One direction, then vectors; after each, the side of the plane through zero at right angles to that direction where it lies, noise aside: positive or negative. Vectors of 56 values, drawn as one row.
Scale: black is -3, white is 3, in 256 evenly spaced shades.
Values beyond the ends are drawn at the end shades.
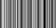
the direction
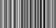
positive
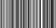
positive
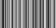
negative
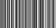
negative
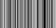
positive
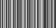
positive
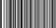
positive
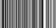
negative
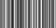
positive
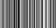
negative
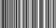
negative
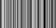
positive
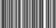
negative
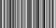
positive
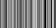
positive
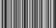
negative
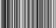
negative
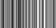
negative
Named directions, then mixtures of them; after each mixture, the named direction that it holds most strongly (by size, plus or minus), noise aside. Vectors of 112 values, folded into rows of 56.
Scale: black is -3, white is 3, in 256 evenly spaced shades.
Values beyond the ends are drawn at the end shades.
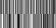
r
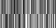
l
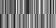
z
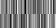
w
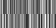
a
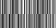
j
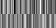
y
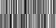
w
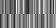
z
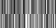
l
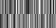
z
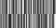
w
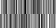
w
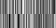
r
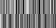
z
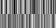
y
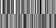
y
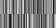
w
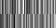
z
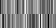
w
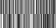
r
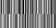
j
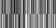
l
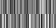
a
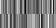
w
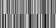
a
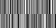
w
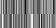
w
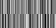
a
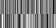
r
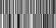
r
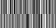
a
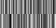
w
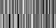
r
